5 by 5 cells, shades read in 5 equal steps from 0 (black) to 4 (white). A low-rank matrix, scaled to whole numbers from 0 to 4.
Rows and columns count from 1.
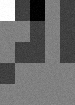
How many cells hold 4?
1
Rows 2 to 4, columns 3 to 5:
1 2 1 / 1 2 1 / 2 2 2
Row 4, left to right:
1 2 2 2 2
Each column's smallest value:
1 1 0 2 1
